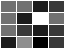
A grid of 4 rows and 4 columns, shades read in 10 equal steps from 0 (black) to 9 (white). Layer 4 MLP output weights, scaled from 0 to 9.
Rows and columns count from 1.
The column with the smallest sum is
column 4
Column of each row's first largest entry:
1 3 1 2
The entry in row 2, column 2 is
1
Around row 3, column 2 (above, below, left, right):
1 5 4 1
